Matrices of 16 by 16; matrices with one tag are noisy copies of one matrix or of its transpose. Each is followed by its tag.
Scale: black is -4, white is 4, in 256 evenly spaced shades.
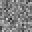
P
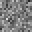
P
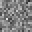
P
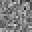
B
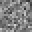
B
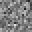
B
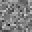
B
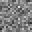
P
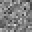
B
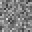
P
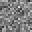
P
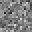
B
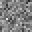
P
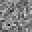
B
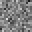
P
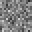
P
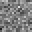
P
